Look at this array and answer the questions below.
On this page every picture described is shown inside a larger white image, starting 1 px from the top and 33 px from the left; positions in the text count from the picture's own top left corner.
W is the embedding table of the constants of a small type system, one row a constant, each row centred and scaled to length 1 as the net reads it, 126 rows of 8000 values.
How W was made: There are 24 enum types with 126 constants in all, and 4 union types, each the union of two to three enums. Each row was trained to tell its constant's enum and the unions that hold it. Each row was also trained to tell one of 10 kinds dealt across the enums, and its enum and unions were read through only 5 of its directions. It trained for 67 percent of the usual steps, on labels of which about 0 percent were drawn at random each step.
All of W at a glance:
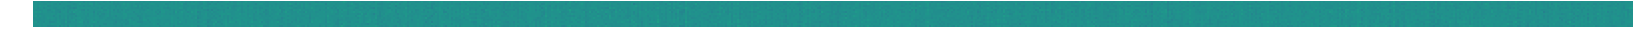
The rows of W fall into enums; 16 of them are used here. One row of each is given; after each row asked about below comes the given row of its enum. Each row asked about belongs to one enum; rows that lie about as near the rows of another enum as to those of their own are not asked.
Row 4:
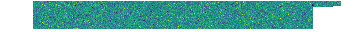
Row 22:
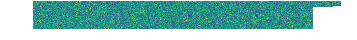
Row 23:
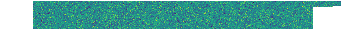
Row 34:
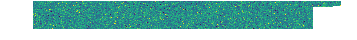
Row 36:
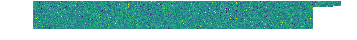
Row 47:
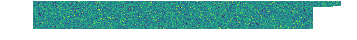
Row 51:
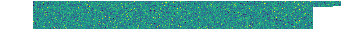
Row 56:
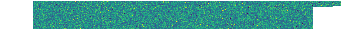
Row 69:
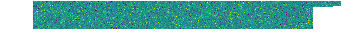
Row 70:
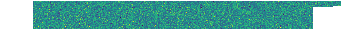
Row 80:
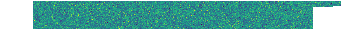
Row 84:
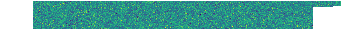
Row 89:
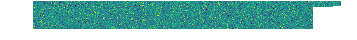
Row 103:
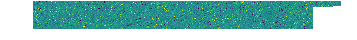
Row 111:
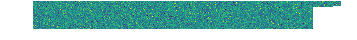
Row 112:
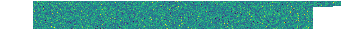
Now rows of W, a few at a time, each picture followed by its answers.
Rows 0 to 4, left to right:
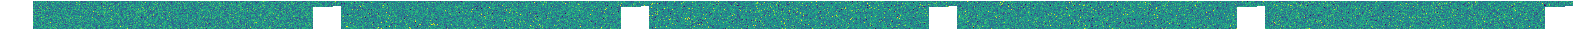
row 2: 80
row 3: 69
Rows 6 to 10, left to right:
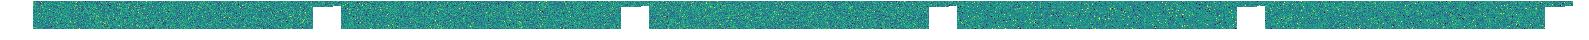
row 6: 36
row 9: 23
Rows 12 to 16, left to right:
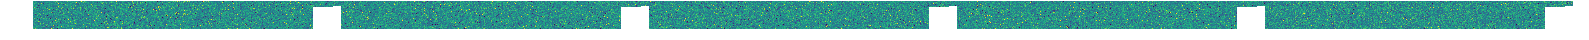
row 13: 80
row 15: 70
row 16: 89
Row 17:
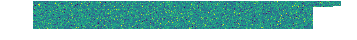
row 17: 103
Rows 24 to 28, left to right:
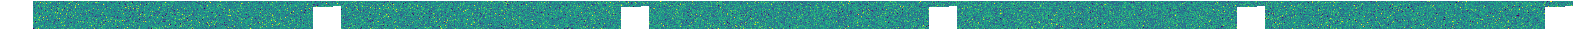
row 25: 80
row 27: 4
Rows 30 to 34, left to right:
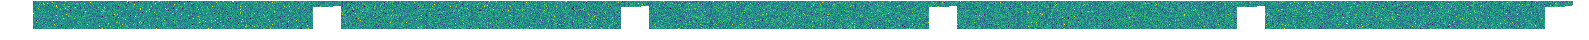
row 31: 103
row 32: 23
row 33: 23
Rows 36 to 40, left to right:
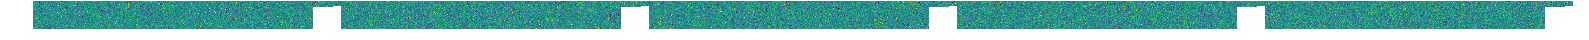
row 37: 70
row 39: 34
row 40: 22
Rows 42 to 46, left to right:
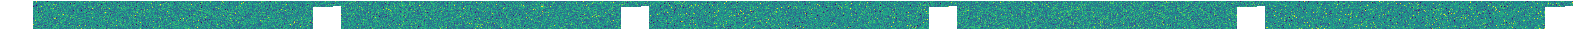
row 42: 84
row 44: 22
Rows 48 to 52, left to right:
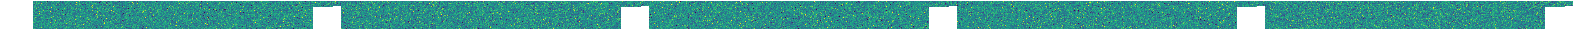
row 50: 22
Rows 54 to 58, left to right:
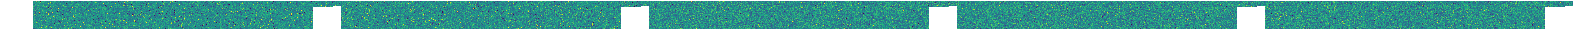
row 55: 56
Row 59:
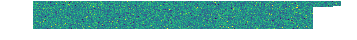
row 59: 111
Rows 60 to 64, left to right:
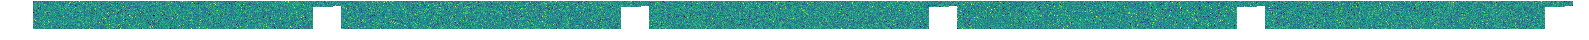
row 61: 89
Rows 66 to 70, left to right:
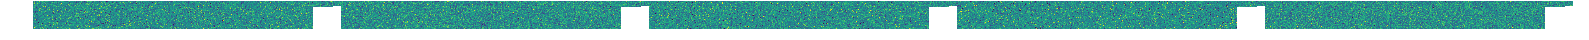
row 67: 22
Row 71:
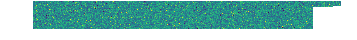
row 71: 103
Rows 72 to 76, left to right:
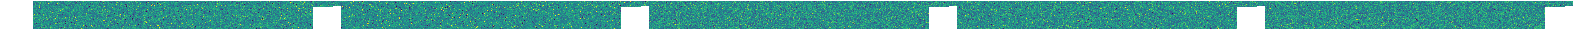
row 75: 23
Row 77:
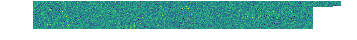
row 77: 22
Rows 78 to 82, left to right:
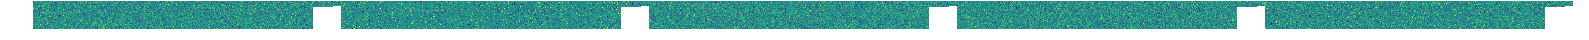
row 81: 112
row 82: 36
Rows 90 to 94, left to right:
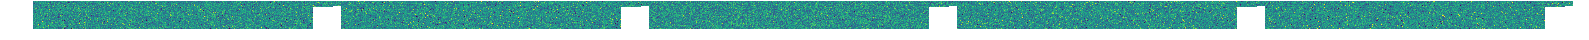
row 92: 84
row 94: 84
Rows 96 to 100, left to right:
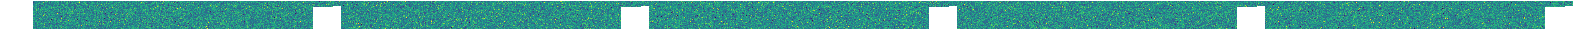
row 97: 23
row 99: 80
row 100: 69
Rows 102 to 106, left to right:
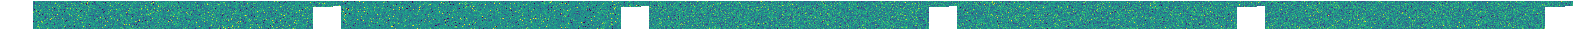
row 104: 70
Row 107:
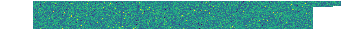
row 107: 80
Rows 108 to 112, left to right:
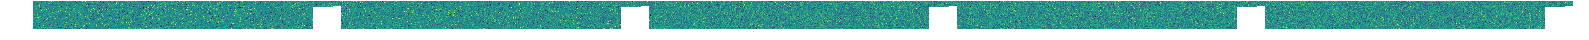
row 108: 103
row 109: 56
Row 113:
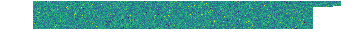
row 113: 84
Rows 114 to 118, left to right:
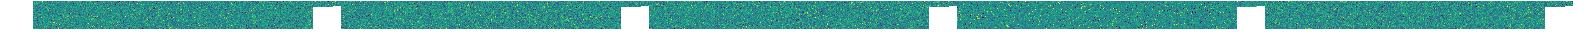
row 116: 89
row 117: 103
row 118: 36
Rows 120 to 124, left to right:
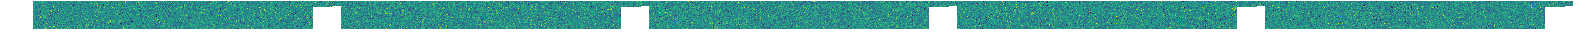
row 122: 70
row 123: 89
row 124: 4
